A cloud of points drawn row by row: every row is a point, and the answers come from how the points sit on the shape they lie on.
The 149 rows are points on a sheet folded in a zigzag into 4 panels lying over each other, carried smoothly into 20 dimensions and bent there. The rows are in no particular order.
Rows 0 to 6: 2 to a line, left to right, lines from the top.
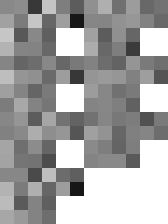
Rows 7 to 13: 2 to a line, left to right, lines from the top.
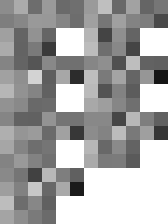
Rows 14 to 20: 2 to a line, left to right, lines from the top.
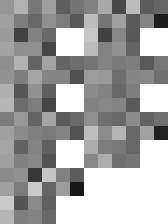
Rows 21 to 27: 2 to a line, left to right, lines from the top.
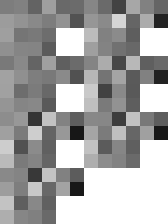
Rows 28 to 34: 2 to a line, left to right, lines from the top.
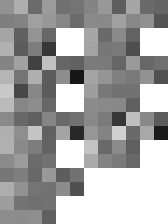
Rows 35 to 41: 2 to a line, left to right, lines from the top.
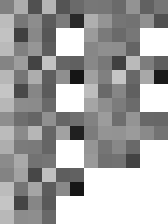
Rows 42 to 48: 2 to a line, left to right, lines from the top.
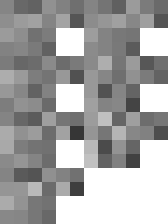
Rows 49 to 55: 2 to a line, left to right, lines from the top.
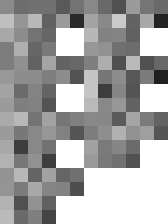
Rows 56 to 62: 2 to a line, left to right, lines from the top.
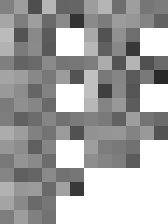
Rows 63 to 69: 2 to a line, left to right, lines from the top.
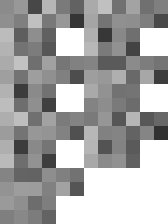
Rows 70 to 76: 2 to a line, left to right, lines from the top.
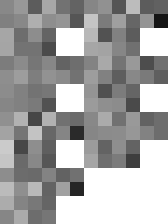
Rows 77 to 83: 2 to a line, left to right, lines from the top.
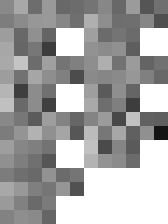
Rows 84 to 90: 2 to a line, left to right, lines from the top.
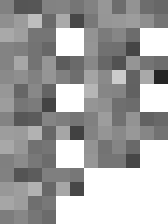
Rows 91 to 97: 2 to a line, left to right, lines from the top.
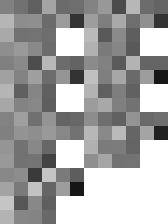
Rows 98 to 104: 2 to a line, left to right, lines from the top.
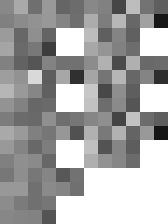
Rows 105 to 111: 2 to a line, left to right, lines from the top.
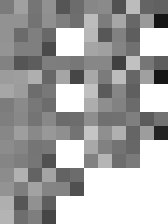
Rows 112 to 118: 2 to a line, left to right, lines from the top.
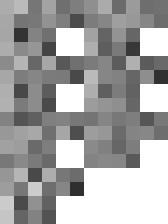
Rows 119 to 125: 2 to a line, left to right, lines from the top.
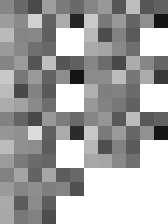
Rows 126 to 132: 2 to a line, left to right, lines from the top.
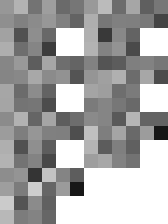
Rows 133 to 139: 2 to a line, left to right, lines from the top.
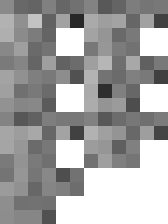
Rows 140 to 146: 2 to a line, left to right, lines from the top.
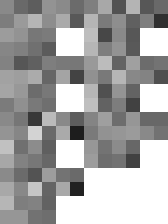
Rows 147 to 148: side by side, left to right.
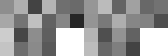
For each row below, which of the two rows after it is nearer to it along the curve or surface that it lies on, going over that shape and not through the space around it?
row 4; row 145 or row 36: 36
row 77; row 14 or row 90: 14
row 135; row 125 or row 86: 125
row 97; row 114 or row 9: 9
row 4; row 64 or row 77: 64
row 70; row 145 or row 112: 112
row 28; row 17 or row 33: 17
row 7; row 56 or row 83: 83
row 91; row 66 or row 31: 66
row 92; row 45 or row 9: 9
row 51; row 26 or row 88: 88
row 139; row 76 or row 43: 43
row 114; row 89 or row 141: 89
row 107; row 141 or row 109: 141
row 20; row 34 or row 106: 106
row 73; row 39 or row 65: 65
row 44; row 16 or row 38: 16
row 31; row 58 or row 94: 58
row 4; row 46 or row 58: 58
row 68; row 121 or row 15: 15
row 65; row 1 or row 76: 1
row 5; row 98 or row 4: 98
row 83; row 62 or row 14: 62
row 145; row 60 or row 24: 60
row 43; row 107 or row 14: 107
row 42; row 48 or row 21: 21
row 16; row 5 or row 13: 5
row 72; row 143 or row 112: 112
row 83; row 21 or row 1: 21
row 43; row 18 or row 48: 18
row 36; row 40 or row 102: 102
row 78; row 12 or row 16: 16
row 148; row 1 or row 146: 1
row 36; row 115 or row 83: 83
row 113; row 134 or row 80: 80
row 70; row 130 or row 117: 130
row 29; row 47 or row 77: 47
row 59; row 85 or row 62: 62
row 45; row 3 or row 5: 5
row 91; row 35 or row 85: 35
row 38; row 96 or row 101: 96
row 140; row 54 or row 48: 54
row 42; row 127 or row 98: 127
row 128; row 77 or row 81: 81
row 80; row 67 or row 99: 67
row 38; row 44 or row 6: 6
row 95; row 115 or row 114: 114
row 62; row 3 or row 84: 84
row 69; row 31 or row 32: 31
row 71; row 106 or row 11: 106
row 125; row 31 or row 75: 31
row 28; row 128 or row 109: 109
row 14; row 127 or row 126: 126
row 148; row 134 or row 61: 61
